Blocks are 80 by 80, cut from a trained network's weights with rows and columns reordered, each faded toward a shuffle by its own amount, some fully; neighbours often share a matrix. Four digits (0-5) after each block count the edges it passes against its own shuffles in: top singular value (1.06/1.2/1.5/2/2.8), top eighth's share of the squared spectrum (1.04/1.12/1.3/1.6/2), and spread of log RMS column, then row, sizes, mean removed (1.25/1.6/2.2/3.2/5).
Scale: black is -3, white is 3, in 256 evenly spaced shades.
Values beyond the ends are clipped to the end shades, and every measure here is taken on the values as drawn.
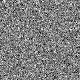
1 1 0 1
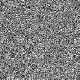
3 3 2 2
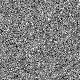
0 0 0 0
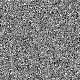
0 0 0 0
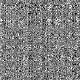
3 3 1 3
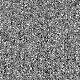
2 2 0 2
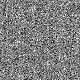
1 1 0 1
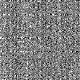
3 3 0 3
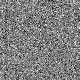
0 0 0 0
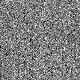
1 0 0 1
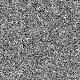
0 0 0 0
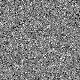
0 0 0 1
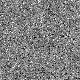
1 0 0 0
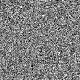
1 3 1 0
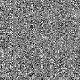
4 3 3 1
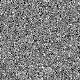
2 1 1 0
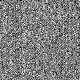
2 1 0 1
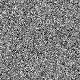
2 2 0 0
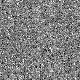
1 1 0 0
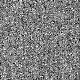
2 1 0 1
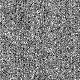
2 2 0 1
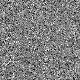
2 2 2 0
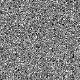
2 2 2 0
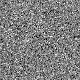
1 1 0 1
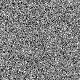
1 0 0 0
